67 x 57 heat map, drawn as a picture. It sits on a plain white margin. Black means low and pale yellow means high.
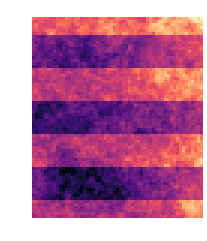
Stripes: horizontal, repeating 3 times. Ninth with the highest average: top right. Slope: up to the top right.
